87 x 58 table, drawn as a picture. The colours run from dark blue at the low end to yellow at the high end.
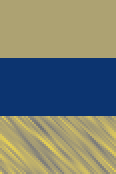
It is made of 3 by 1 panels. Panel 1,1: high, flat. Panel 2,1: very low, flat. Panel 3,1: high, slanting down to the right.
